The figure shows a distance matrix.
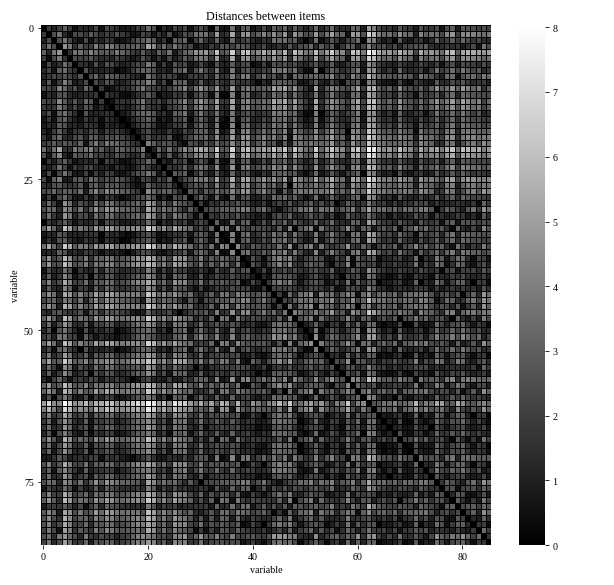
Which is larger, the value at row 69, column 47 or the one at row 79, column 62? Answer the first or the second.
the second
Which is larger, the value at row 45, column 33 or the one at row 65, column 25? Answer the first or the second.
the second
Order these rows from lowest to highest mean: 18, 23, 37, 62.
37, 23, 18, 62
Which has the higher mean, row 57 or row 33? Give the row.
33
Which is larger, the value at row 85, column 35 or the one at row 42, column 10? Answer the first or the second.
the second
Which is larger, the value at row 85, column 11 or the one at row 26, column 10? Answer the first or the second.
the second
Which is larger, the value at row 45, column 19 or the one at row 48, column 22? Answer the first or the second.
the second
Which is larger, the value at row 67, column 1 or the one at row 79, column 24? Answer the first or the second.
the first
